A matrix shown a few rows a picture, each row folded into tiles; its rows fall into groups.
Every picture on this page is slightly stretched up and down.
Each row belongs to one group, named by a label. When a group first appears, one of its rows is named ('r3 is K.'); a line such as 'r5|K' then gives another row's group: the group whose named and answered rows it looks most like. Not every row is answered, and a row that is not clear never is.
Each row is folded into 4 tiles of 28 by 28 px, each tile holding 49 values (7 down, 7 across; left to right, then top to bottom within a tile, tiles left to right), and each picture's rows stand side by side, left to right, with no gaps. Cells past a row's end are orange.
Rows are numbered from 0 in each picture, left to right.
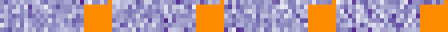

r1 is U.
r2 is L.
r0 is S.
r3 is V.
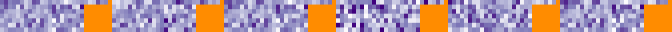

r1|U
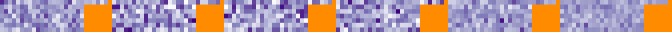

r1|L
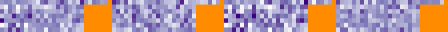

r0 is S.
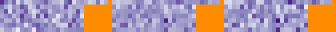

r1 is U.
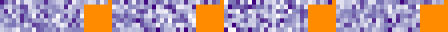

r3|U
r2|L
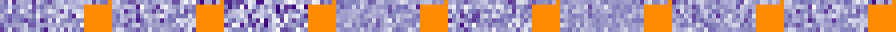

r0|L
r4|S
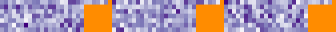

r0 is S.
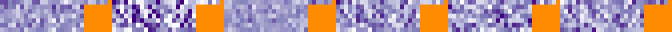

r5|V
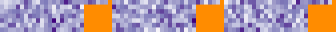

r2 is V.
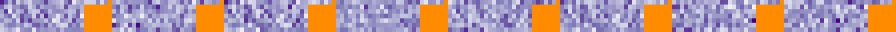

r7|U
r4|V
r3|S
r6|L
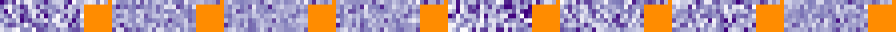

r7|U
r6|U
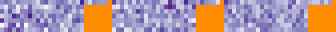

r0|S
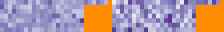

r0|L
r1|V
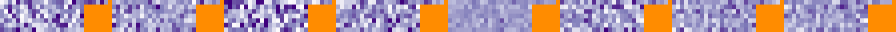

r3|U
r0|V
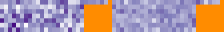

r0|S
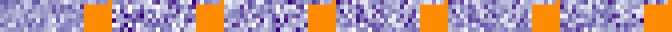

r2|U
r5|L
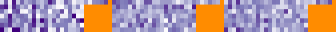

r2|L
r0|L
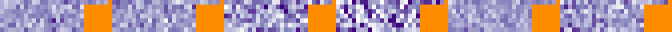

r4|V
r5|L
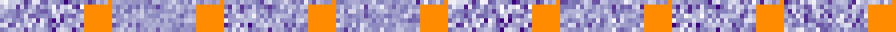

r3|S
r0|U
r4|U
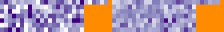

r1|U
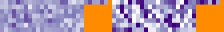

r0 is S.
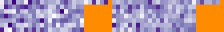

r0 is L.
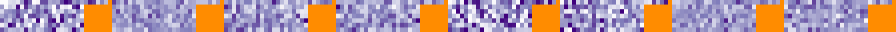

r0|U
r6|U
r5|L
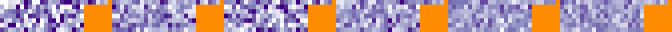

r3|U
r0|U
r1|L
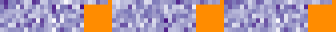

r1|U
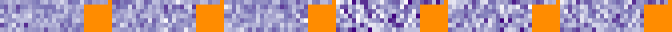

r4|U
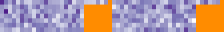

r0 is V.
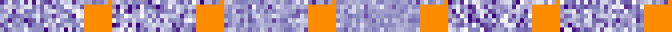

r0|L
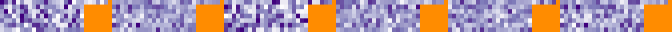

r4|L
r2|L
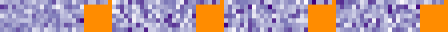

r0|L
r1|V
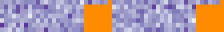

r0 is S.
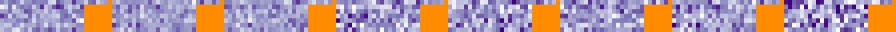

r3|S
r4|U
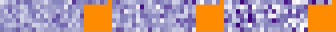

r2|S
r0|V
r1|S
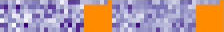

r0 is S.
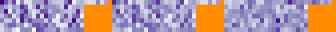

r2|U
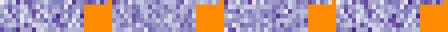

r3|V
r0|V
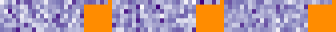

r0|V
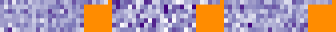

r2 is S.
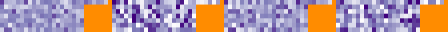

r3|S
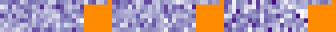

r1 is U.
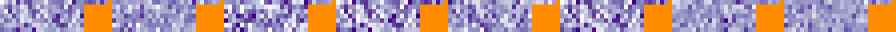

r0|V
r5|V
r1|S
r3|V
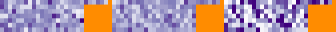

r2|V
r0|L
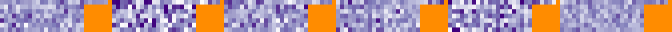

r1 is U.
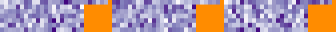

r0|U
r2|V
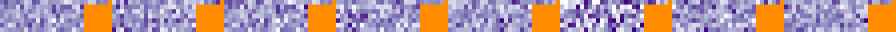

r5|U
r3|S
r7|L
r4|U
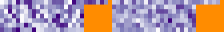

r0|V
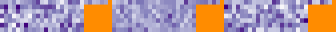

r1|V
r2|L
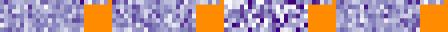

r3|S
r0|S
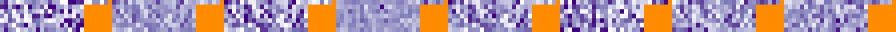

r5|L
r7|U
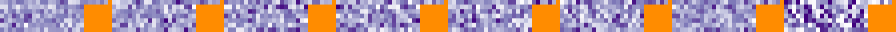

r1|U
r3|L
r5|V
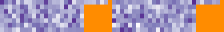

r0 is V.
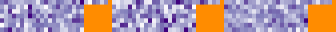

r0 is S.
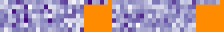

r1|S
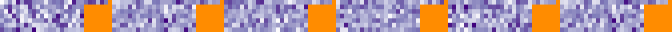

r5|U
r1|U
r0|V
